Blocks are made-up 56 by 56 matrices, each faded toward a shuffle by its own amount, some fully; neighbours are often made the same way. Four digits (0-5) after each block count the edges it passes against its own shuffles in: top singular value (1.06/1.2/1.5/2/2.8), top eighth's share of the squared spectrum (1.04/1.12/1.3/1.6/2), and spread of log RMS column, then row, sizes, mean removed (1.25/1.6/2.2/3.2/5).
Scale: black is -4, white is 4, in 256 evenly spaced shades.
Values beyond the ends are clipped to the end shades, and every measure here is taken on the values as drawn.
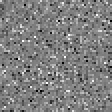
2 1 0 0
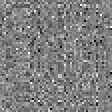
4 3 2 1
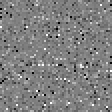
2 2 0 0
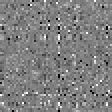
4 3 2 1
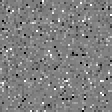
1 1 0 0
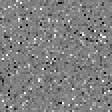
0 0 0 0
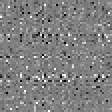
4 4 2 2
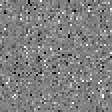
2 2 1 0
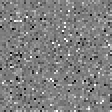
3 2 0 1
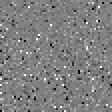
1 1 0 0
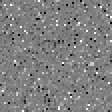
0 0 0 0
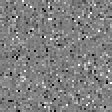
2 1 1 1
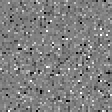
2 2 0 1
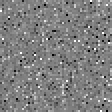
0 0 0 0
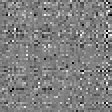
4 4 2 3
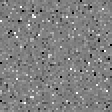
1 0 0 0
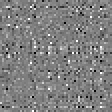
4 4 2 2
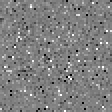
1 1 0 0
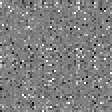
3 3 1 2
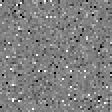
2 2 0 0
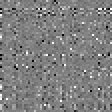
4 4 2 2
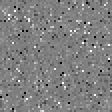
0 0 0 0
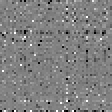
4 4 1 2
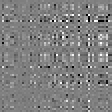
5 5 3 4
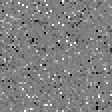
0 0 0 0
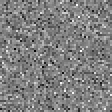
2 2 0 0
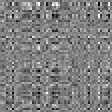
5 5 3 3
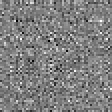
4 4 2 2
